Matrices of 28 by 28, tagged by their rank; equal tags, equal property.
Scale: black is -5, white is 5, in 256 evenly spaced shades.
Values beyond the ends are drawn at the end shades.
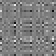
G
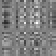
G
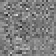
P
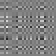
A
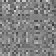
P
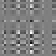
A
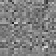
P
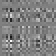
G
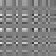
A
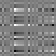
A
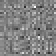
P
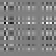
A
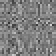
P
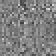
P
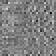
P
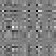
G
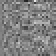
P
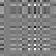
A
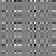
A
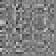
P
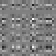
G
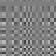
A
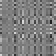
G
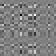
G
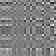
G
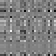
G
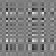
A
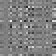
G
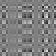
A
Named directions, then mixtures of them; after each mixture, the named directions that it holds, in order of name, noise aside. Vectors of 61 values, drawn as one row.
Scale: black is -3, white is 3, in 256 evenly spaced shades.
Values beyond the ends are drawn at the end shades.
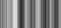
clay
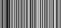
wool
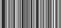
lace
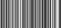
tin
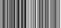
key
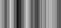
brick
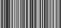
tin, wool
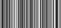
clay, lace, wool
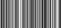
tin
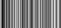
lace, tin, wool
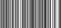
tin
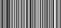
wool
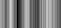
brick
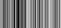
brick, key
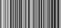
lace, tin, wool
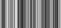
clay, key, lace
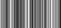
brick, tin, wool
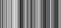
clay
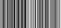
key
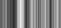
brick, clay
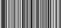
lace, tin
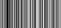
key, lace, wool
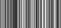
clay, key, tin
